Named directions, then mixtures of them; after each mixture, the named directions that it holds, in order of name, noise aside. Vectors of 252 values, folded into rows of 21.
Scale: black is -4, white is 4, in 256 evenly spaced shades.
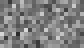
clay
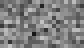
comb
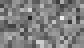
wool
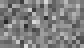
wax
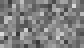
clay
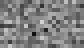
comb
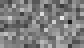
clay, wool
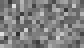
clay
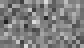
wax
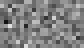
comb, wax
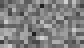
clay, comb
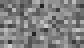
comb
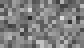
wool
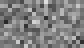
wax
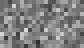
clay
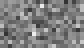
comb, wax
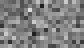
comb, wax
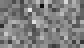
comb, wax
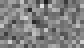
comb, wax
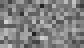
clay, comb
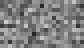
comb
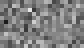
wax, wool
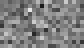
comb, wax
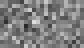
wax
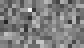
wax, wool
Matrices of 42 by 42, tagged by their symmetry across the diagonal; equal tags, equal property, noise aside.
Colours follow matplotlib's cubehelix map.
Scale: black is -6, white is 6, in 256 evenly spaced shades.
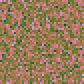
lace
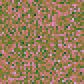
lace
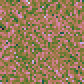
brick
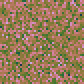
lace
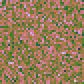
lace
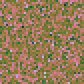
lace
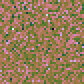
lace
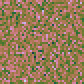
lace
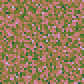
brick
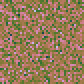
brick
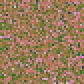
brick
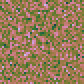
brick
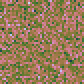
brick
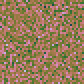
brick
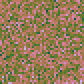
lace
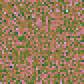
brick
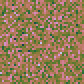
lace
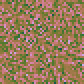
brick
